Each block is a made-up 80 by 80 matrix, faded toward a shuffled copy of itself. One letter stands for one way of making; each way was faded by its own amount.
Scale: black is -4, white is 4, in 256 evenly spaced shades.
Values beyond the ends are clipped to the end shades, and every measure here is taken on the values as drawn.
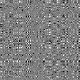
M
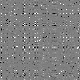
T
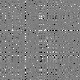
T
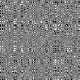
M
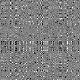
M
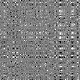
M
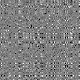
M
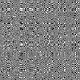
M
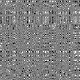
M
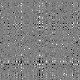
T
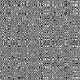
M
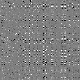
T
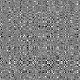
M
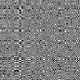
M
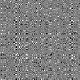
M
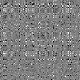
M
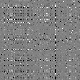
T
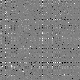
T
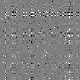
T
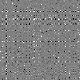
T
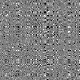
M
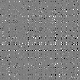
T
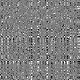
M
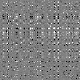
T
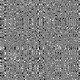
M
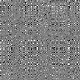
M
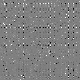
T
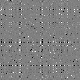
T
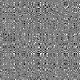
M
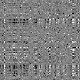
M
